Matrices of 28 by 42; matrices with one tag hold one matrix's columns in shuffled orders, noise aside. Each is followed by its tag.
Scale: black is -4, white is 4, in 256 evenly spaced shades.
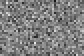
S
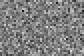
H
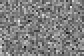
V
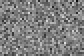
S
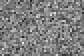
S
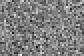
V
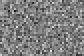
H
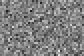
H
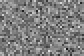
H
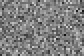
H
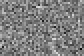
V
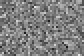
V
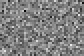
H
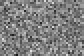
H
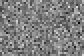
V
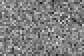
S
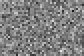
H
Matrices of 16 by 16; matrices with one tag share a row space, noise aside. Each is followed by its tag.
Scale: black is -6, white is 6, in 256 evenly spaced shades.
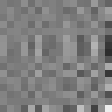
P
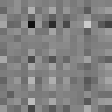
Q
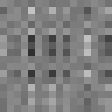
Q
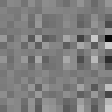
P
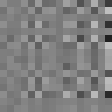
P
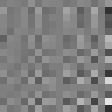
P
